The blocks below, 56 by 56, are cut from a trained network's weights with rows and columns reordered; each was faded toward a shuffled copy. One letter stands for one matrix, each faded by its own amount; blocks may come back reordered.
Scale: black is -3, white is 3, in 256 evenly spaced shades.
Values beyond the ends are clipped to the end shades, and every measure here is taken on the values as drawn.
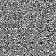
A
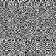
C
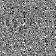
A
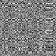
C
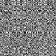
C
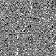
A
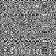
C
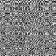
C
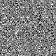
A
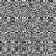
C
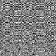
C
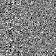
A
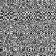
C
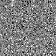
A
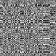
C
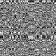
C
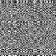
C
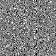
A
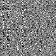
A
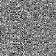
A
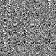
A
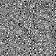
A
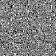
A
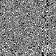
A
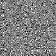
A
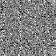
A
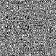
A
